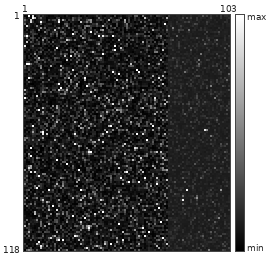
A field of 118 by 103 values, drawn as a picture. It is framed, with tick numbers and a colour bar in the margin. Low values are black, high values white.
The halves do not mirror each other. No overall slope runs across the table. The values are skewed, with a long tail toward high values. The right part is calmer, past a seam about 70% of the way across. No single row or column stands out from its neighbours. The grain is fine, like static.
